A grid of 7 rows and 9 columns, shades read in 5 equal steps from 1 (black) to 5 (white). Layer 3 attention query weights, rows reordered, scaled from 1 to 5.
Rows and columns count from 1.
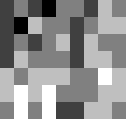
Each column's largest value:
4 5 4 5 4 3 4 5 4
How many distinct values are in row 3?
3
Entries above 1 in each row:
8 8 9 9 9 9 9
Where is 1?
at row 1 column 4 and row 2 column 2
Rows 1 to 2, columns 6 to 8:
3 2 4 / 2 3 4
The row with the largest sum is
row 6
